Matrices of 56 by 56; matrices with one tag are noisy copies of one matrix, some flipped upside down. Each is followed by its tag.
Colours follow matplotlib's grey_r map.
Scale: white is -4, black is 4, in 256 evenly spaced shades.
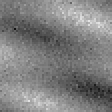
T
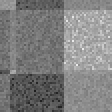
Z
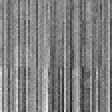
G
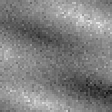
T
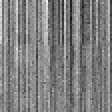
G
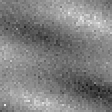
T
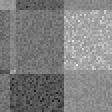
Z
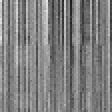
G
